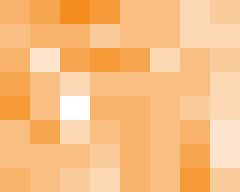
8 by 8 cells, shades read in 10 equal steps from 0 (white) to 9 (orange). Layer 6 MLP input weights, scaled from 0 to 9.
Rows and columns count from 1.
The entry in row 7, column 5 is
6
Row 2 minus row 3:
-1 4 -1 -4 -2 2 -2 -1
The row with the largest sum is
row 1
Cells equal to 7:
6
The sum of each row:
47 37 42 38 37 39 39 41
